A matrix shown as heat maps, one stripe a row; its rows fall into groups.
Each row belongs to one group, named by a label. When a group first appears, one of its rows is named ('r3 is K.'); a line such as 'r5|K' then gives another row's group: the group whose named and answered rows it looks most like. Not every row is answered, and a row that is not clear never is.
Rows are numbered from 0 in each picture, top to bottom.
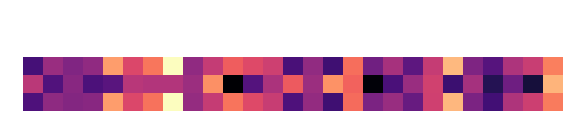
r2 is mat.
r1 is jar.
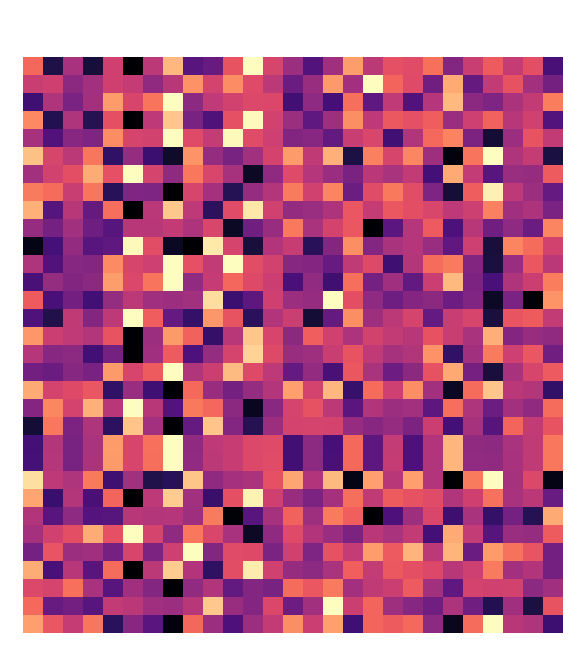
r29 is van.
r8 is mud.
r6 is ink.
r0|mud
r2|mat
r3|mud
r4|mat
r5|van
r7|van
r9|jar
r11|mat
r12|mat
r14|ink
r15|mud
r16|mud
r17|mat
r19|ink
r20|ink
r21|mat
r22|mat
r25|jar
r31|van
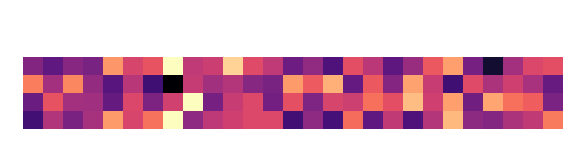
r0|mat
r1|van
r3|mat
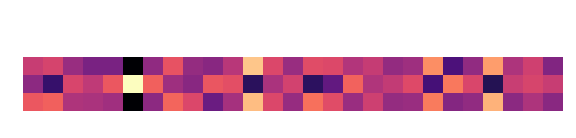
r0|mud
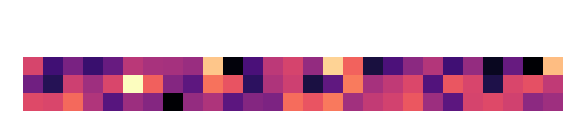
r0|jar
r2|van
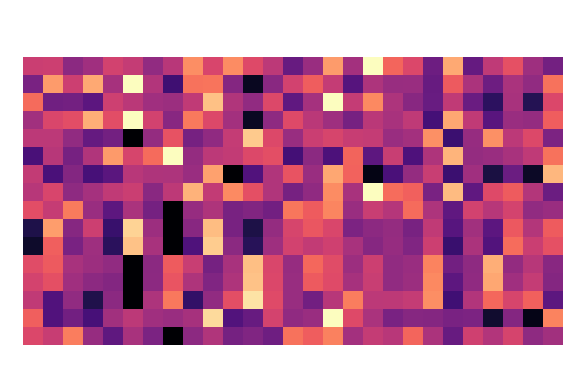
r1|ink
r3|ink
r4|mud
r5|mat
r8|van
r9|ink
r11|mud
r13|mud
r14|jar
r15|van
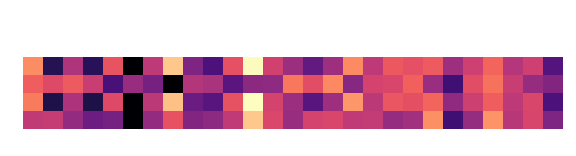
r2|mud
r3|mud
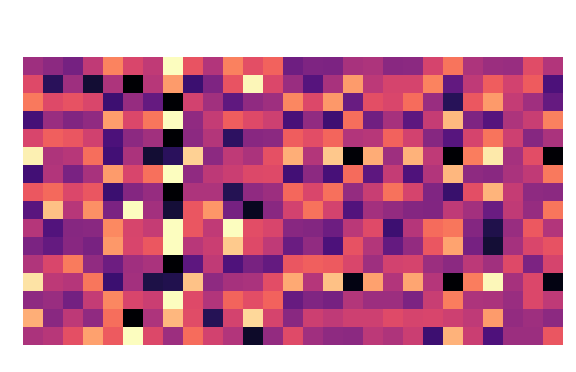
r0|mat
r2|van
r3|mat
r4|van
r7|van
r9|mat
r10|mat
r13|mat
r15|ink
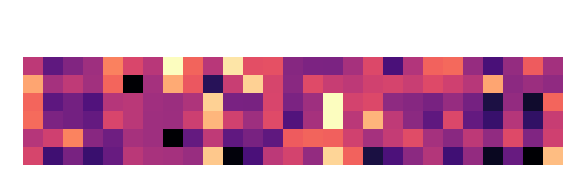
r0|mat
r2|jar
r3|jar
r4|van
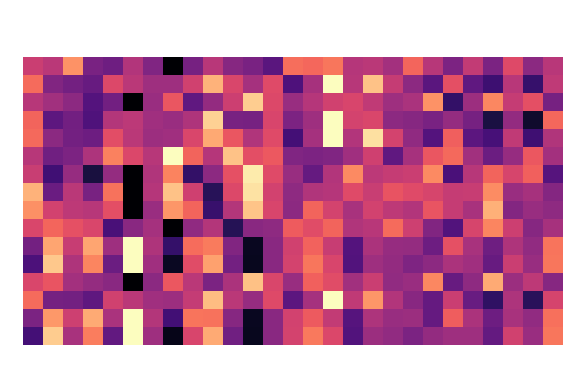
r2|mud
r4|jar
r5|mat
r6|mud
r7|mud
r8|mud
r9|van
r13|jar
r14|ink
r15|ink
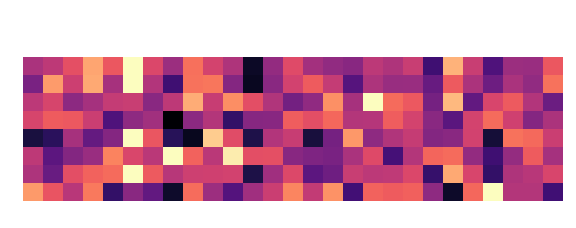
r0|ink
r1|ink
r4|ink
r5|mat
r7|van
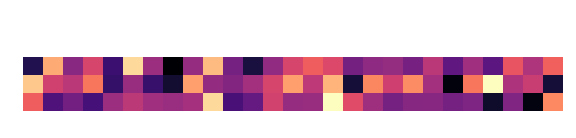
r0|ink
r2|jar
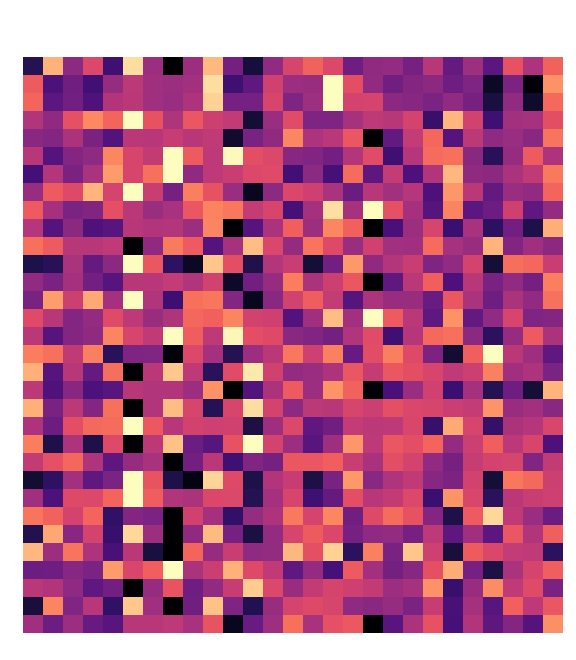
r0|ink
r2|jar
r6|mat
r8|jar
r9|jar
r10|mud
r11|ink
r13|ink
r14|jar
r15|mat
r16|van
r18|jar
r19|mud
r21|mud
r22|van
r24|ink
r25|van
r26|ink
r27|van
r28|mat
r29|mud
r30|ink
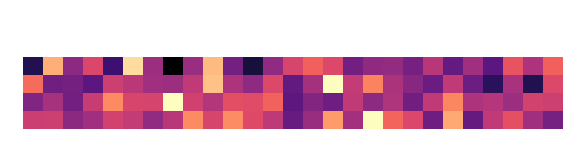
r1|jar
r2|mat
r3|jar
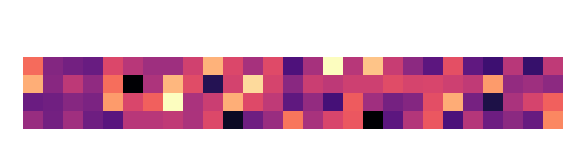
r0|jar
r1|mud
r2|mat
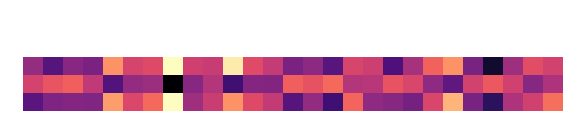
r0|mat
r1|van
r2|mat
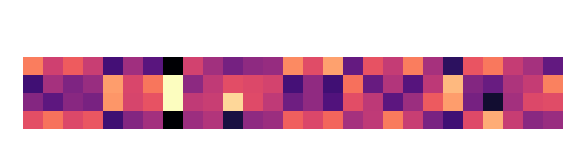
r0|van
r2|mat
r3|van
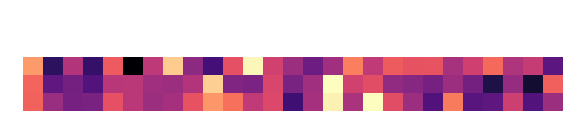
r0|mud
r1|jar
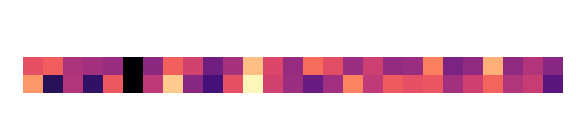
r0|mud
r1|mud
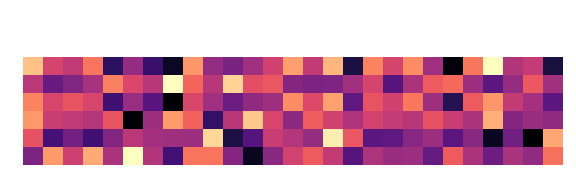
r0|van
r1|mat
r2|van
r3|mud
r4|jar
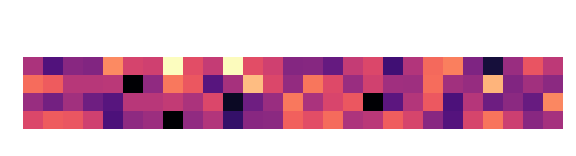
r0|mat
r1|mud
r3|van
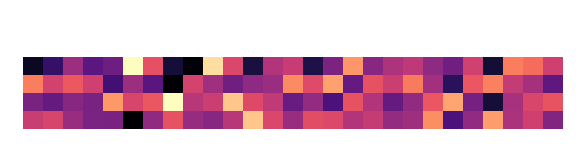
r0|ink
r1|van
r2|mat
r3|mud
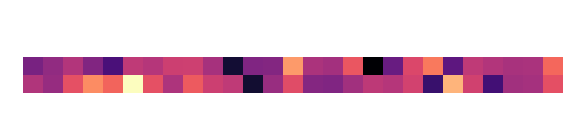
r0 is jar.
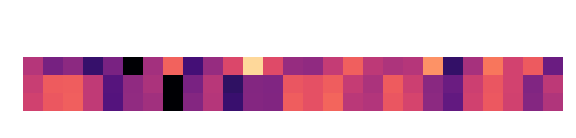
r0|mud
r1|van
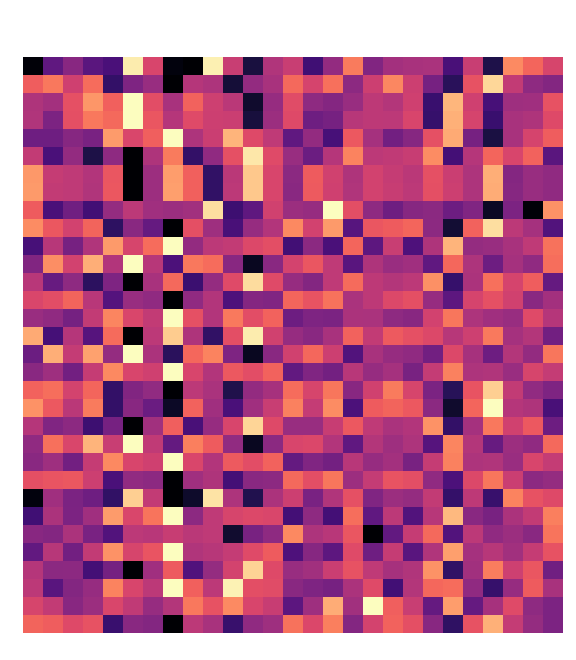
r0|ink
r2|ink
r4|mat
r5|mud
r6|mud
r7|mud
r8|jar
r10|mat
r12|mud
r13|van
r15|mud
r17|mat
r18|van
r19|van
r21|ink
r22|mat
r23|van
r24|ink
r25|mat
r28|mud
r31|van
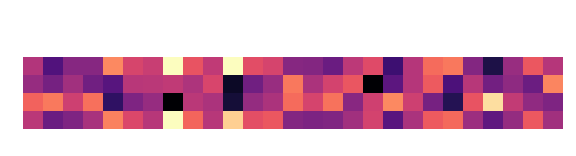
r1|jar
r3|mat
